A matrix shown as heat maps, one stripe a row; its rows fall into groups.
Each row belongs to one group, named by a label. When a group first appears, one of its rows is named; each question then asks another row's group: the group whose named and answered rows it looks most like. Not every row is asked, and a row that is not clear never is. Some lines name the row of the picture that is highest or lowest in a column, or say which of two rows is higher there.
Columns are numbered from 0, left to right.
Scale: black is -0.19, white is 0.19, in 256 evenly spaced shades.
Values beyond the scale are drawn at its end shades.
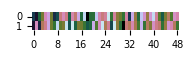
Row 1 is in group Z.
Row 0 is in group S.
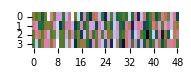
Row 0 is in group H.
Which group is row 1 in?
Z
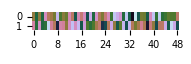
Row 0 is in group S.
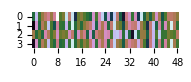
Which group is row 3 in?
Z
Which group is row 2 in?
S
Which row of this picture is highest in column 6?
0
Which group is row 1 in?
Z
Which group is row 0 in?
Z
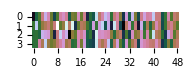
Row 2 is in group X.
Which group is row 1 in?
Z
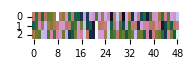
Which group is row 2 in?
X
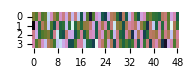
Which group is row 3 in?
X
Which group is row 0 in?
H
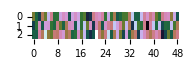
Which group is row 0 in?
H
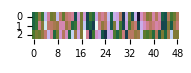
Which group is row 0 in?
S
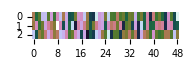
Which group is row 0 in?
X
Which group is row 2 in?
H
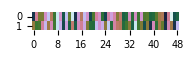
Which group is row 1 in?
X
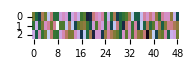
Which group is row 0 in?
H
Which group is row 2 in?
H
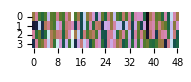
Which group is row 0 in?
Z
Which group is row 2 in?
H
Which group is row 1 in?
S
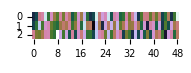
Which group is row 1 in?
S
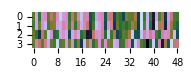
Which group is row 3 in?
Z
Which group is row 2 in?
H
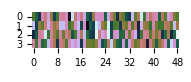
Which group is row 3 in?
H
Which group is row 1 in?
H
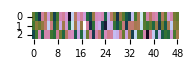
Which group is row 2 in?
S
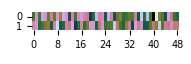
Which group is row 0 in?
X
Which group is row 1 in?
Z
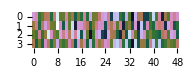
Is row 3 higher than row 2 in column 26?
No
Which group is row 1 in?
X
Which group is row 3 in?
S
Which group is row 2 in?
H
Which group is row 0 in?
Z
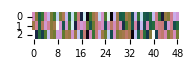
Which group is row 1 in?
X
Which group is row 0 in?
Z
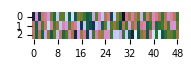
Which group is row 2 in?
S
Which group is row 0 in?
Z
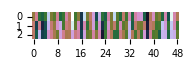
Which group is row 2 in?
H
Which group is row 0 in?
Z
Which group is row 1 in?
H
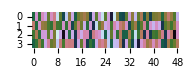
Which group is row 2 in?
X
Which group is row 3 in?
S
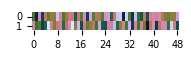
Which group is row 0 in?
S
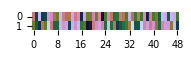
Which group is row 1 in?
H
